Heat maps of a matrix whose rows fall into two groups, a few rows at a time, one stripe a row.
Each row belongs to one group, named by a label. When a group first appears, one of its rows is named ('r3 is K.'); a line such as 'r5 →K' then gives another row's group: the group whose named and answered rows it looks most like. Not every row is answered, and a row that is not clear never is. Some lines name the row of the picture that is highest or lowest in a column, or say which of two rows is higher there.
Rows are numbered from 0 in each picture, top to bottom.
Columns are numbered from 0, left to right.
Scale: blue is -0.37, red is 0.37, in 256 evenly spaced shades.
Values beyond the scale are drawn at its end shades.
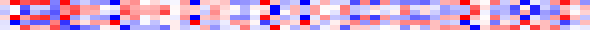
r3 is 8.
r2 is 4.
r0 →8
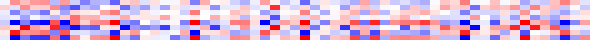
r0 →8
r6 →8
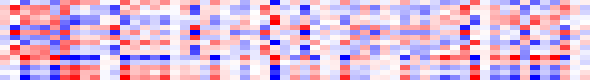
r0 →4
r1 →8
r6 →8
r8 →4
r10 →8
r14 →4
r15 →4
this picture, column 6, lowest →11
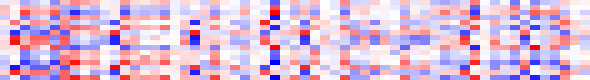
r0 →4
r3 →4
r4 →8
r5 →4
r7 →8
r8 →8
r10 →4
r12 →4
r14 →8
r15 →4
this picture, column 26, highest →4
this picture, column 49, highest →8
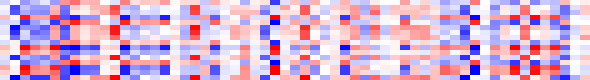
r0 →4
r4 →4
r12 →4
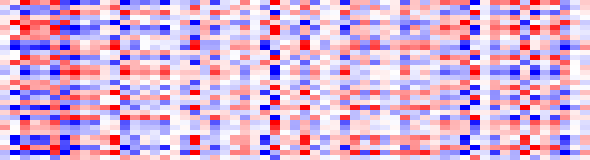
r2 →4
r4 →8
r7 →8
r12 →8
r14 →4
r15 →4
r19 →4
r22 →8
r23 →4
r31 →4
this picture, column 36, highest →4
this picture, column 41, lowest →4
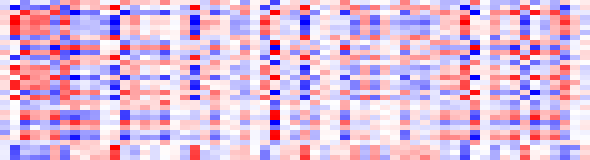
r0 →4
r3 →8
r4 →8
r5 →8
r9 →4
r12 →4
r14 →8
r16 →8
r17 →8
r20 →4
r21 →4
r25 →4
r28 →4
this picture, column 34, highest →9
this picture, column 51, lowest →9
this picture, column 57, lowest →29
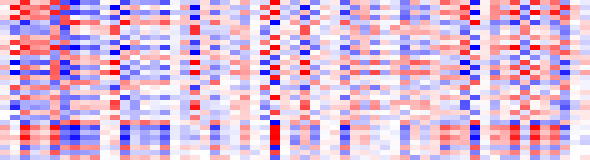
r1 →8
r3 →8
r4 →4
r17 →8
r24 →4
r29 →4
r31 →4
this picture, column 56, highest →1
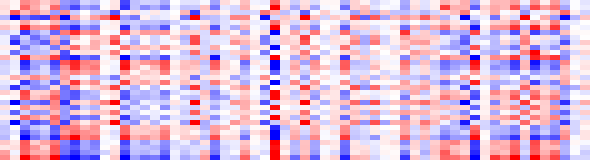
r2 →8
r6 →4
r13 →4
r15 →8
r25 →4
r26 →4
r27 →4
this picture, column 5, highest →31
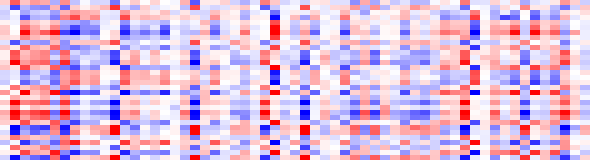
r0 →8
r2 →4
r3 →4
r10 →8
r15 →4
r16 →4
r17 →8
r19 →8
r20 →8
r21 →8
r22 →8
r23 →8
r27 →8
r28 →4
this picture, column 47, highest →28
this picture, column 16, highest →28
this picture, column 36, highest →22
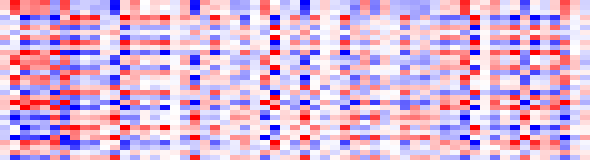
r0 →8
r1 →8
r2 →8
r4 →4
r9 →4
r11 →8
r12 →8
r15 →8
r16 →8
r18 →4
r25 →4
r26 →4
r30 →8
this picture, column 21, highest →3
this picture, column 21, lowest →10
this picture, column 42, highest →27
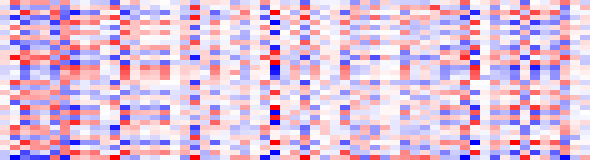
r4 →4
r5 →8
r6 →4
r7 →8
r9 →4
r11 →8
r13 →4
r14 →4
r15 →4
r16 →8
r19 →8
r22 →4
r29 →8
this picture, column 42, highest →31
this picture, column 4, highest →11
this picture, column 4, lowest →31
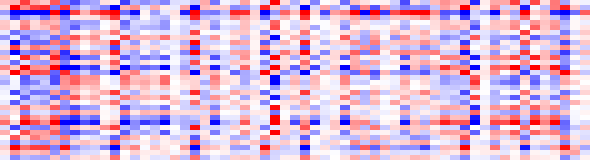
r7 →4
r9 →8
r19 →4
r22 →4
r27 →8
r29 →8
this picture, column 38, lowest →2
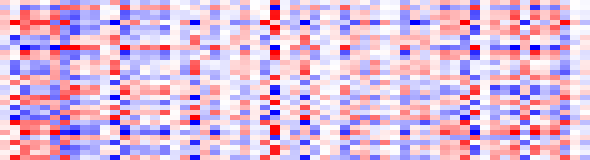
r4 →8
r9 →4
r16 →8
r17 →4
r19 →8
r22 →4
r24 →8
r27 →4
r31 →8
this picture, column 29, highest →9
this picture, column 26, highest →4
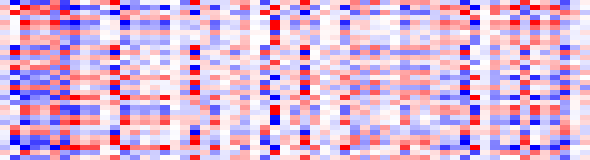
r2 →8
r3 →4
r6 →4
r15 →4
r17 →8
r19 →4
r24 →4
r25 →8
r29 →4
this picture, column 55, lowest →29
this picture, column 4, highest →2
